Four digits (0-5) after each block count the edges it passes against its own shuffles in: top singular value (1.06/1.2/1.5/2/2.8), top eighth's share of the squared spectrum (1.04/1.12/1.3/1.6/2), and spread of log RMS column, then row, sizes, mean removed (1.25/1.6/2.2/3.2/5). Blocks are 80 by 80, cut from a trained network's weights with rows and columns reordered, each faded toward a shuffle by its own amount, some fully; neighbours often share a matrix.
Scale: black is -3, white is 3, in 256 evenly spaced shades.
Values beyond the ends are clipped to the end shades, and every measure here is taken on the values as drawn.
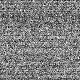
3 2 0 0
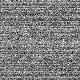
4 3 1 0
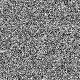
0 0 0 0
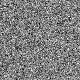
0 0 0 0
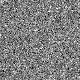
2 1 0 0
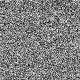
0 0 0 0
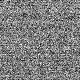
2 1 0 0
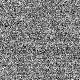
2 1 0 0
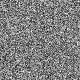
0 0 0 0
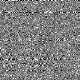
4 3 1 3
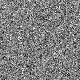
1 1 0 0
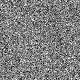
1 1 0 1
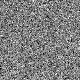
1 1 0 1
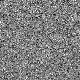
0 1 0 0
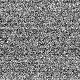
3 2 0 0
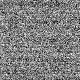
2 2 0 0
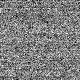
2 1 0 0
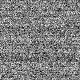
2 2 0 0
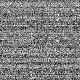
4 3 0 1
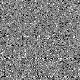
3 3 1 2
